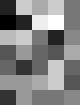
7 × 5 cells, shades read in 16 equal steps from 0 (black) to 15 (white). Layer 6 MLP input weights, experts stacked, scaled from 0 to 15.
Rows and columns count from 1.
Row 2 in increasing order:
0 2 7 14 15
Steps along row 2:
up up up down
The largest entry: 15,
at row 2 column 4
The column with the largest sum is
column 4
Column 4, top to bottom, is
12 15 2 5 12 12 7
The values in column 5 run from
5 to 10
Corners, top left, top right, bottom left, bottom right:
2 7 3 8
